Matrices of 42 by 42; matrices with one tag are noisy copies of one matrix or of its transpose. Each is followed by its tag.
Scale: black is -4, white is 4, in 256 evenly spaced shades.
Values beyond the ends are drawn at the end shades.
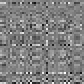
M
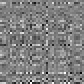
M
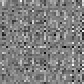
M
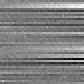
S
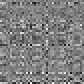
M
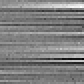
S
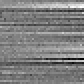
S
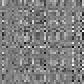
M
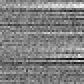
S
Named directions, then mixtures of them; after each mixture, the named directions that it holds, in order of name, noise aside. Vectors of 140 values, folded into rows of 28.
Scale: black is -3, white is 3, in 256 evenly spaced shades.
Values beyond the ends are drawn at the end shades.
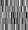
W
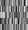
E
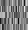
E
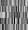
E, W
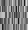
E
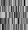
E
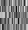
E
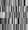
E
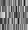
E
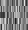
E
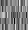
E, W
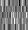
W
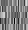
E, W
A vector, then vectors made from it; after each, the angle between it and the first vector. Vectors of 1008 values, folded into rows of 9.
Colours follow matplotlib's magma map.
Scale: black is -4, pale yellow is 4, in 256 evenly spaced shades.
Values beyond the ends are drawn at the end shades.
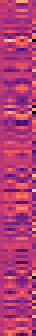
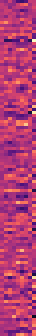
nearly opposite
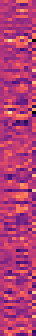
nearly parallel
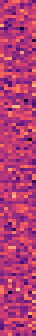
partly aligned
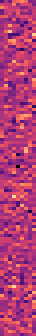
partly aligned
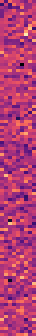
partly opposed
